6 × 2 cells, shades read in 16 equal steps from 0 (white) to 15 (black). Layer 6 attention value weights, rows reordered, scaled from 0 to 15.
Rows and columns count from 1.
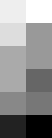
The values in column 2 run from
0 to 15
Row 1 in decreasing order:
1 0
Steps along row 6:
up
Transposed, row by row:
1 2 5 5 7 13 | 0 6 6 9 8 15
